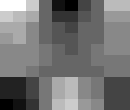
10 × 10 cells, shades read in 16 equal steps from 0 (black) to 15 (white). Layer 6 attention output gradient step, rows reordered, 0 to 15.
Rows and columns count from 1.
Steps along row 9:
same up up up up down down down same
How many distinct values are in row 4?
5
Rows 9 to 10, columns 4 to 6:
7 10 11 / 7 11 12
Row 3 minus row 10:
10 9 5 -1 -6 -8 -3 -2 4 4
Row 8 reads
2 2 4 7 10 11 8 7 4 4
